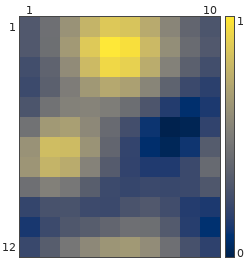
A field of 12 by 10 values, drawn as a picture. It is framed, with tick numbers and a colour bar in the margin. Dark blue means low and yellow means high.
Average level on the scale: 40%. Stripes: none. Ninth with the lowest average: middle right. Ninth with the highest average: top middle.
